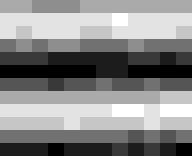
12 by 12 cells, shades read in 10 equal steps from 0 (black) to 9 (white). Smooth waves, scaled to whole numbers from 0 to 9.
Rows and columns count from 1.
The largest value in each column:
8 8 8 8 8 8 8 9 9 8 9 9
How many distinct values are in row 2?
2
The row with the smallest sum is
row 6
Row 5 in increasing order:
1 1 1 1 1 1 2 2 2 2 2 2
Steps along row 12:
same same down up same same up down up down down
